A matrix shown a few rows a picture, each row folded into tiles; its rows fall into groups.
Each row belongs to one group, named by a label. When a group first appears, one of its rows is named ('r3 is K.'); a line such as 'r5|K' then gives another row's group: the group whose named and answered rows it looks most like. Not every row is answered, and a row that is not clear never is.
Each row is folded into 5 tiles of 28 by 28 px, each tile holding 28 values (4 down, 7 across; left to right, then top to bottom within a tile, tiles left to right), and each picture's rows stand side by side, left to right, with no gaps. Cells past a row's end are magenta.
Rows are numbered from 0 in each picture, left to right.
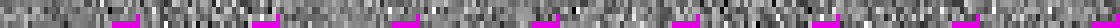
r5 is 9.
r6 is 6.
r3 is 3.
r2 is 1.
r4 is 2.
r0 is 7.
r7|3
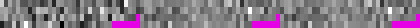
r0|6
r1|1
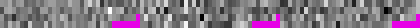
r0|1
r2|9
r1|3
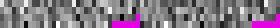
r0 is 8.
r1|6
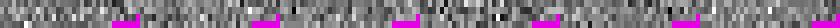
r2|2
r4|7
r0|6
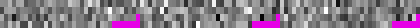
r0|1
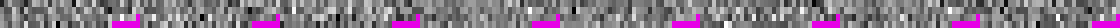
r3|1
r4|2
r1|7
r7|9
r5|6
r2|3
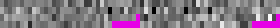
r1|2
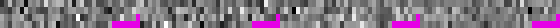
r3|7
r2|2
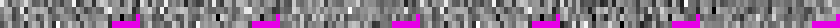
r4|6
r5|2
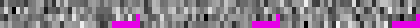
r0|2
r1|3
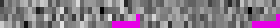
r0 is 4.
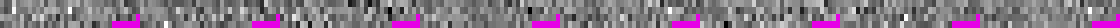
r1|6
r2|7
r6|3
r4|1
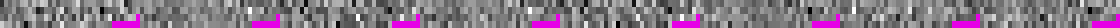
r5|7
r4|9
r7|7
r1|1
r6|3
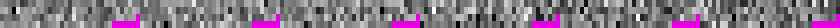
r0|2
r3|3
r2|4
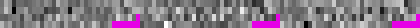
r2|4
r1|6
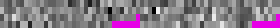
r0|7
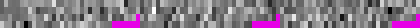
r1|3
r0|4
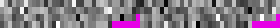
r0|8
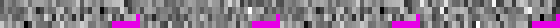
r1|1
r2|4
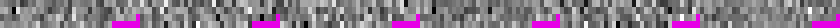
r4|9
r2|4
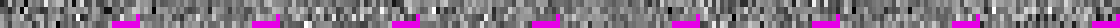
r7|3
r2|6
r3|3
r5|6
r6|2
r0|9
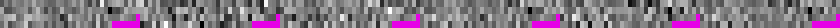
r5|7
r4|7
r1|6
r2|1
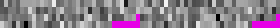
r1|8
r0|4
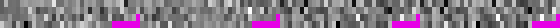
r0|4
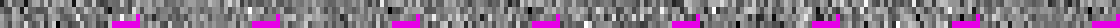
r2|7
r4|6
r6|8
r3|7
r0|9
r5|3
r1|1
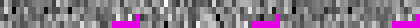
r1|8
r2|2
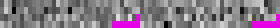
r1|4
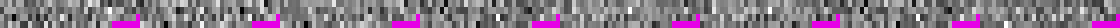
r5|3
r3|9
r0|1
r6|9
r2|4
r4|3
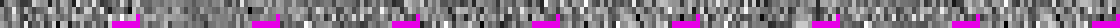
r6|6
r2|6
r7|8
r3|6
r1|7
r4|8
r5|3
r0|9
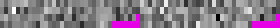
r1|8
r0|3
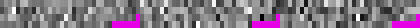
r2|9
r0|3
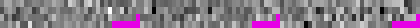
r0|1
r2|4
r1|2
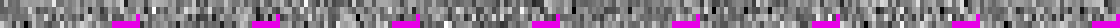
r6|4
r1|3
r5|2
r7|4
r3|6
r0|4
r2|8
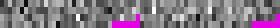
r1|3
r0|9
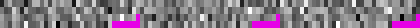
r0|9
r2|8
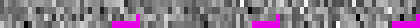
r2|8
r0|4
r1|7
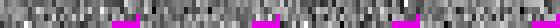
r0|6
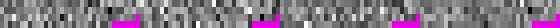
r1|8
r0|7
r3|7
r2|6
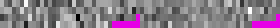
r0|8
